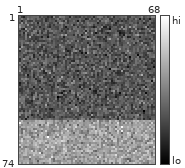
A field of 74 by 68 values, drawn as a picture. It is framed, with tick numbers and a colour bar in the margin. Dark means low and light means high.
Seam: horizontal, 70% of the way down, the bottom part higher. Stripes: none. Average level on the scale: 40%.
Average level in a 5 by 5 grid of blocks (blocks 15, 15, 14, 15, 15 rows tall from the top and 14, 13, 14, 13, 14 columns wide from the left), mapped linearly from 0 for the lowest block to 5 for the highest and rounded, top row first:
00000
00000
00000
22222
55555
